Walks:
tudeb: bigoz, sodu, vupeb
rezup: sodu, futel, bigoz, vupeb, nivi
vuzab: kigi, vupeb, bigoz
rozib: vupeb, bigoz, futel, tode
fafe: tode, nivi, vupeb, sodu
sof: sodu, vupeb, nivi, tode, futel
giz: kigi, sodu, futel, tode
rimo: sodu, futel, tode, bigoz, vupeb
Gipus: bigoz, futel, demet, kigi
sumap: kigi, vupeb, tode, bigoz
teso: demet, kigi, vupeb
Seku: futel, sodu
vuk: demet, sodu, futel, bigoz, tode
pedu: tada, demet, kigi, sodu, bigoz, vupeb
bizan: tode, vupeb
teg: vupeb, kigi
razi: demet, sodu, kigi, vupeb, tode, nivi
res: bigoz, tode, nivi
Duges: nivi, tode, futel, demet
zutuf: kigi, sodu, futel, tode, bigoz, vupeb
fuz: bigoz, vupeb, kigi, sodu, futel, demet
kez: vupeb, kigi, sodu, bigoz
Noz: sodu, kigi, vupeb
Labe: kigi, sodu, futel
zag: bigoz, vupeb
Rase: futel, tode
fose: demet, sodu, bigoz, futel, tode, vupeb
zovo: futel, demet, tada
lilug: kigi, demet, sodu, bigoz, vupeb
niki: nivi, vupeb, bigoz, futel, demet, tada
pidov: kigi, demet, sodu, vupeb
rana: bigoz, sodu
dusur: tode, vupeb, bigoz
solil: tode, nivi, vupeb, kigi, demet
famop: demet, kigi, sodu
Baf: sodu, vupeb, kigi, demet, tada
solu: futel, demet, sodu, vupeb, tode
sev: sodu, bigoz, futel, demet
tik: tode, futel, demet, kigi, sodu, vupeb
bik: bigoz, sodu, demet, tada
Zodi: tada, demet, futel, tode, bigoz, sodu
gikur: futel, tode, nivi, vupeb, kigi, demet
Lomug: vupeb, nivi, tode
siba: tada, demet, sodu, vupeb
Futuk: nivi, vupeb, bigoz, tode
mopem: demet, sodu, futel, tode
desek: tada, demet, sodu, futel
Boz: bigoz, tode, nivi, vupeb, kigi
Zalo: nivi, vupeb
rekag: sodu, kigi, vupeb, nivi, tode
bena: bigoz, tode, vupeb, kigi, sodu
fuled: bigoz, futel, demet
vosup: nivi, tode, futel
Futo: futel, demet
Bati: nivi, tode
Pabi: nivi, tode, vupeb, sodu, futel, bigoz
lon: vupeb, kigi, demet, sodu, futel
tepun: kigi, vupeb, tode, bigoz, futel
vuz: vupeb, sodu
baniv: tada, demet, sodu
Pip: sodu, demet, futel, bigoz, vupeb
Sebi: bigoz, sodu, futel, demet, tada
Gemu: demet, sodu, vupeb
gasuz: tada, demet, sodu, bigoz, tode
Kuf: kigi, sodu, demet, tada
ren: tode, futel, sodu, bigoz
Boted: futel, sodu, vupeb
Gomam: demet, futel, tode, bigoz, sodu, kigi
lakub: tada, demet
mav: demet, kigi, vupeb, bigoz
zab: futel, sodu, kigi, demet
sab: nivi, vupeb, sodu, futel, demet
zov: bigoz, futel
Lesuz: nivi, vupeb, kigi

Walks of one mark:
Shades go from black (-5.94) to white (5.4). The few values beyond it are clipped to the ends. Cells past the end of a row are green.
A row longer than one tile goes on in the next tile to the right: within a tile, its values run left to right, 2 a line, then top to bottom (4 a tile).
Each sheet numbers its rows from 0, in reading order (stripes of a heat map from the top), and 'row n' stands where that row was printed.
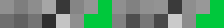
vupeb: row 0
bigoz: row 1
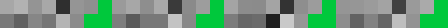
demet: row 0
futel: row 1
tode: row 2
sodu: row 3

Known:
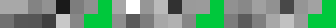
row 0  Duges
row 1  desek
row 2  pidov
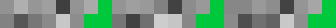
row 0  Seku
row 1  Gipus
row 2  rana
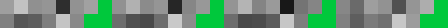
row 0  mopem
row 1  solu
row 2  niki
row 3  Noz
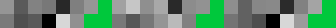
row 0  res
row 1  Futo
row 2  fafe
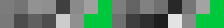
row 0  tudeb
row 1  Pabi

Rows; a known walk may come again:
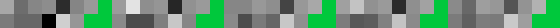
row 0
Bati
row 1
Zodi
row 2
rana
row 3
mopem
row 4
Noz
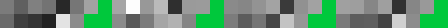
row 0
Pabi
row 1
desek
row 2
vuz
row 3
Rase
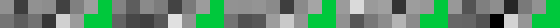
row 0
Lesuz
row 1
tepun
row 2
tik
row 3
bik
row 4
Lomug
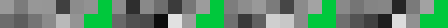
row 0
teso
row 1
Boz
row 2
fuz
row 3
sof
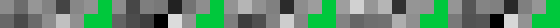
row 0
mav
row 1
Futuk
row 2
vuk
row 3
siba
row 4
res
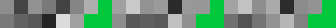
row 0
rekag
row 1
gasuz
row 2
Futo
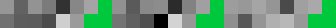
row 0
razi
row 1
fafe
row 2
famop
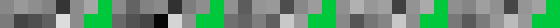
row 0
ren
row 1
dusur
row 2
teg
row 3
Seku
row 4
pidov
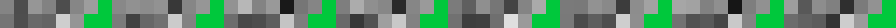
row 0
vuzab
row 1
zov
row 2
niki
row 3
Pip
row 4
zutuf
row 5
tudeb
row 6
Duges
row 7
solil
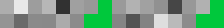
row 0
baniv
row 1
zab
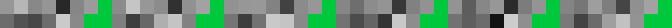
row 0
solu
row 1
sev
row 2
Gipus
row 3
zag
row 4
Zalo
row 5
lilug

